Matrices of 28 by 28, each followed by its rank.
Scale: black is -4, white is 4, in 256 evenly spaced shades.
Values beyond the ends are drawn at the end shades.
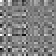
two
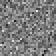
full rank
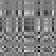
two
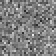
full rank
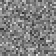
full rank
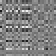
two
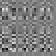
two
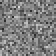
full rank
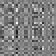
two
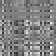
two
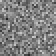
full rank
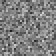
full rank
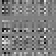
two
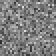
full rank
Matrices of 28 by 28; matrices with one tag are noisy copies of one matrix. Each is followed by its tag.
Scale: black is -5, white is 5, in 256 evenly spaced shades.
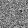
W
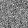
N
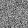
N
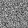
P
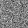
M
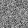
N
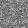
W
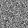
M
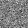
W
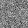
N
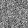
N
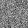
N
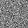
M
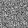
P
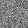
N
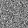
M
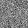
N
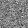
W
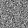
M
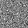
M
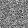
W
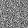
M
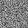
P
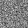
P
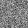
N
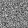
P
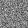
P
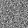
M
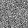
N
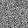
N
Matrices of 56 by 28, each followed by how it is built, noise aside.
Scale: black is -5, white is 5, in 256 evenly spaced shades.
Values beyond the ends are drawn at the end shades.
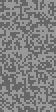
noise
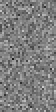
noise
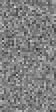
noise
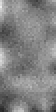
smooth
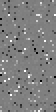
sparse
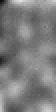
smooth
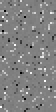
sparse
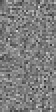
noise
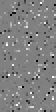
sparse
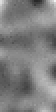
smooth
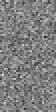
noise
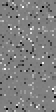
sparse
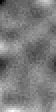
smooth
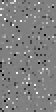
sparse
